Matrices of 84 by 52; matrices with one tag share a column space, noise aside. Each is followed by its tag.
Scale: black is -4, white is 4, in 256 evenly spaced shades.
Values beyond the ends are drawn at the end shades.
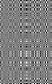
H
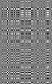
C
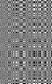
H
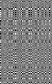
C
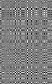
C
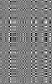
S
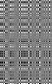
H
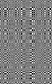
C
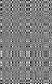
H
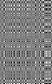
H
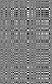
C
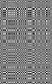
C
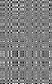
H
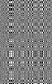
H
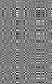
C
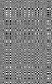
C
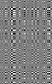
C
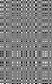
H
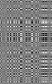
S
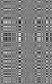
S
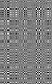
C
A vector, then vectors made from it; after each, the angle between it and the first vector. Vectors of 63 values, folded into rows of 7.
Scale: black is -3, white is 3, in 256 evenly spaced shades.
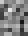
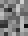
partly opposed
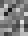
nearly opposite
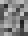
nearly parallel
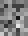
orthogonal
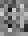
partly opposed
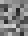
partly aligned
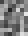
nearly opposite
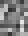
nearly opposite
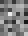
orthogonal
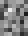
nearly parallel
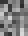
partly opposed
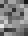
orthogonal
